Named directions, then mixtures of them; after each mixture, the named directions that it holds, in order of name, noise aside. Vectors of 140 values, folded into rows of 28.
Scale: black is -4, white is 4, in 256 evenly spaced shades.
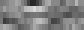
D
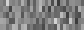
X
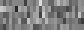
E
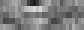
D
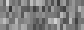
D, X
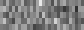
E, X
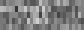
D, E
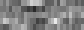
D, X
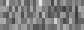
E, X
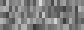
E, X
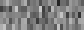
E, X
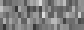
D, E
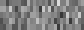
E, X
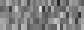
E, X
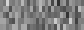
X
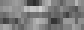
D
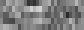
D, X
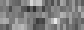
D, X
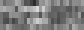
D, E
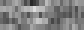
D, E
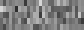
E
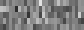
E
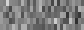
X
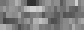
D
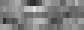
D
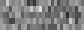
D, X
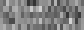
D, X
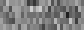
D, X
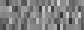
E, X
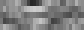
D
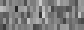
E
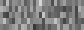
E, X
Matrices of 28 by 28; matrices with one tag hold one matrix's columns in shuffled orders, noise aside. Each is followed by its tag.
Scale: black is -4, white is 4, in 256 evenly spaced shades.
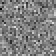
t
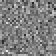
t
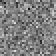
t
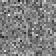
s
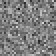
t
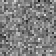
s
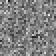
s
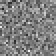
t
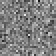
s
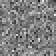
s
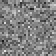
t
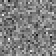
s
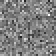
s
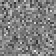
t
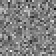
t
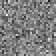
s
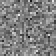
s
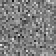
s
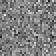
s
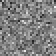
t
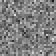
s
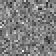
t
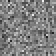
s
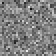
t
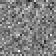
t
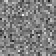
s
